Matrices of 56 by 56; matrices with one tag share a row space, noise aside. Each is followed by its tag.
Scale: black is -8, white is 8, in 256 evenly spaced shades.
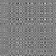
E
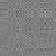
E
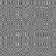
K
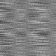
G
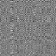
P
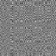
P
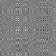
K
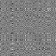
P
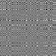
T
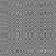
E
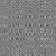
E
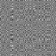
P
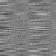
G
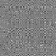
E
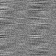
G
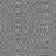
K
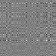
T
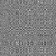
E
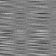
G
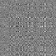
E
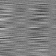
G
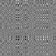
K
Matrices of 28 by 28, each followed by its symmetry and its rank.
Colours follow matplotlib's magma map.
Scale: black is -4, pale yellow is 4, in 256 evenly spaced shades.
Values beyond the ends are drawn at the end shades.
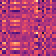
neither, rank three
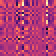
neither, rank two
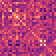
symmetric, rank five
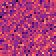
symmetric, full rank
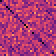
symmetric, full rank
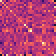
symmetric, rank five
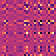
neither, rank two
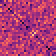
symmetric, full rank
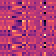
neither, rank two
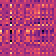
neither, rank two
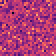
symmetric, full rank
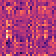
neither, rank three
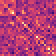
symmetric, rank five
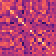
symmetric, rank five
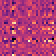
neither, rank three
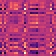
neither, rank two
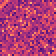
symmetric, full rank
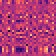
neither, rank three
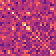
symmetric, rank five
